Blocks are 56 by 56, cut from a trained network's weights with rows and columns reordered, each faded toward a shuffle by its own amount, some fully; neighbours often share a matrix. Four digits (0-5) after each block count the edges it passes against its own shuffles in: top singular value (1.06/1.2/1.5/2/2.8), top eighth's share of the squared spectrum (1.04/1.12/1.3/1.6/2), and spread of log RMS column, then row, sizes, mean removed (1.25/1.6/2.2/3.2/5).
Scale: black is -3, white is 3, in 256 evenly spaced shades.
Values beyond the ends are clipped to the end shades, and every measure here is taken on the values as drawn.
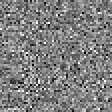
3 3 1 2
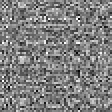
4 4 2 2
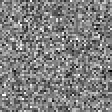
2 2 0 1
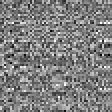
3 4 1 2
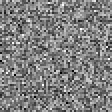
1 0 0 0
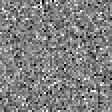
0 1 0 0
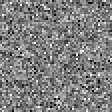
1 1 0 0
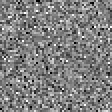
2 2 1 0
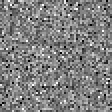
0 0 0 0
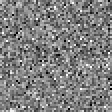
0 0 0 0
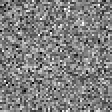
0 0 0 0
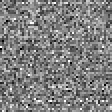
2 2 0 1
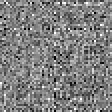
3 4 2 2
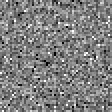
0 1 0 0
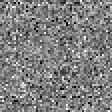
2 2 0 1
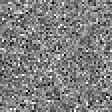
1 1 0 0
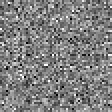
3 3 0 1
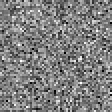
1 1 0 0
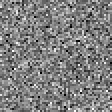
0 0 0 0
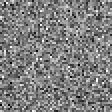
0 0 0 0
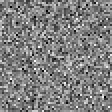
0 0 0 0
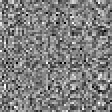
4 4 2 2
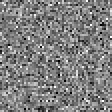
2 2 1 1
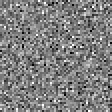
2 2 1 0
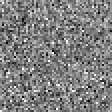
1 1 0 0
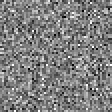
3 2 0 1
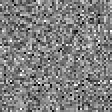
3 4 2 2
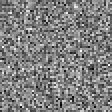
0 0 0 0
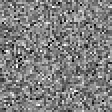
2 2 0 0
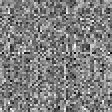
4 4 2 1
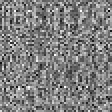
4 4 1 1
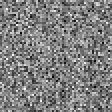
1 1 0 0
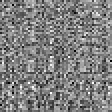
4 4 2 2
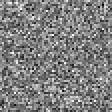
2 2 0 0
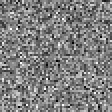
2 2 1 0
